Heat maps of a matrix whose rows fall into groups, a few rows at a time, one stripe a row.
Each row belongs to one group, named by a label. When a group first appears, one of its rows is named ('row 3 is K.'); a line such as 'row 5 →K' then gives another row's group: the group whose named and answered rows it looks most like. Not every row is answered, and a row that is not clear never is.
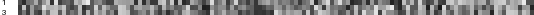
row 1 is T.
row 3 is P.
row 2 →P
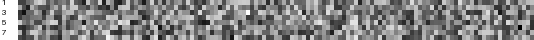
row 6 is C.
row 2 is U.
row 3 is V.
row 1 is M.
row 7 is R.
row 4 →C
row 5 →P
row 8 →C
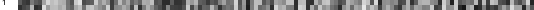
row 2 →P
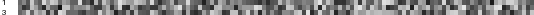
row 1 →P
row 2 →R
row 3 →M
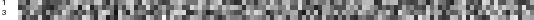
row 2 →T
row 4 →T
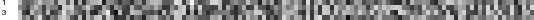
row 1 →M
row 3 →R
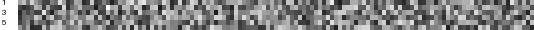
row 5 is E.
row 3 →E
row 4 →V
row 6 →P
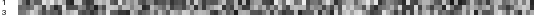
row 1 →P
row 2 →C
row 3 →R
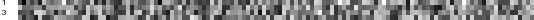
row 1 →E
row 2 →M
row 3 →M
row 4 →T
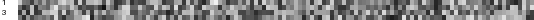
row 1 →M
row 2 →U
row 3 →P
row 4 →T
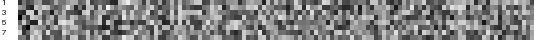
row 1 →T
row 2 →M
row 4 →V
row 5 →M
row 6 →U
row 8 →V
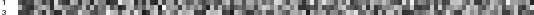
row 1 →T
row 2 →E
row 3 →C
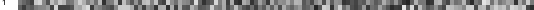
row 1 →V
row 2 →T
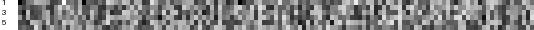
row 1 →C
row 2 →E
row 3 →E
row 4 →E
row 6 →V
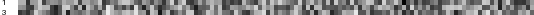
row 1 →V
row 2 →M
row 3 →C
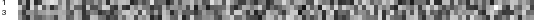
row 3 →U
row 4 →U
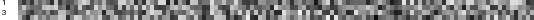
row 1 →T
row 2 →P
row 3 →M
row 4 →V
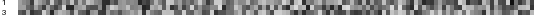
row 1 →V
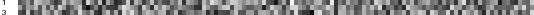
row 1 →M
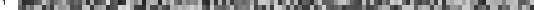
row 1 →E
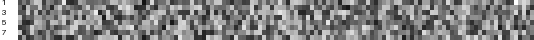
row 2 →T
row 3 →E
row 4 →M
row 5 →V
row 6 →V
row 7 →R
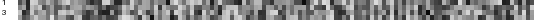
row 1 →R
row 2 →U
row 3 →U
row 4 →U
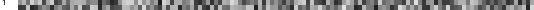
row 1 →U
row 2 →E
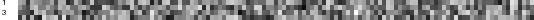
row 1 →U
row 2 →R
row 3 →C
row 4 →P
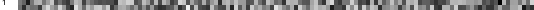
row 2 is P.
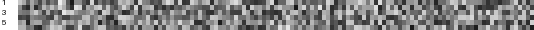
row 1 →U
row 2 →P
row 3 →R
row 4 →T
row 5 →U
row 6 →P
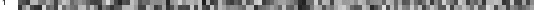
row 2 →E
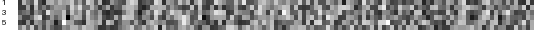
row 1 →V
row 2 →E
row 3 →V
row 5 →M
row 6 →U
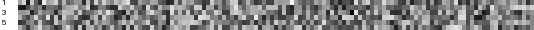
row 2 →T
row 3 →M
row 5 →T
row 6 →M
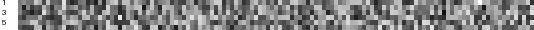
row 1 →C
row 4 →T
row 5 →R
